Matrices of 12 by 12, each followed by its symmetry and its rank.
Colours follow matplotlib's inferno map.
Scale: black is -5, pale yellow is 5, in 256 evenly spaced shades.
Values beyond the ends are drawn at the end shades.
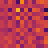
neither, rank two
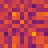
symmetric, rank two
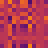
neither, rank two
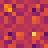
symmetric, rank two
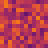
neither, full rank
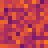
neither, full rank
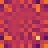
symmetric, rank two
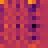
neither, rank two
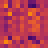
neither, rank two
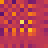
symmetric, rank two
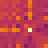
symmetric, rank two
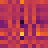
neither, rank two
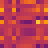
neither, rank two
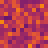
neither, full rank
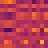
neither, rank two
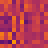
neither, rank two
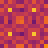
symmetric, rank two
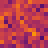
neither, full rank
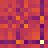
symmetric, rank two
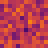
neither, full rank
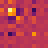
symmetric, rank two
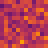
neither, full rank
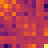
symmetric, rank two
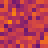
neither, full rank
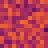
neither, full rank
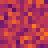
neither, full rank
